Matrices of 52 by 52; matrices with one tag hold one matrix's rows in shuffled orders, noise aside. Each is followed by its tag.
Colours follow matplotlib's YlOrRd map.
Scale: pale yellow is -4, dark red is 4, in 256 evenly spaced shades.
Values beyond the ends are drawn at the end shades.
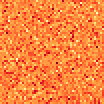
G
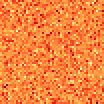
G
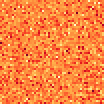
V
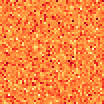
G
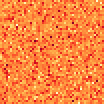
G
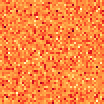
G
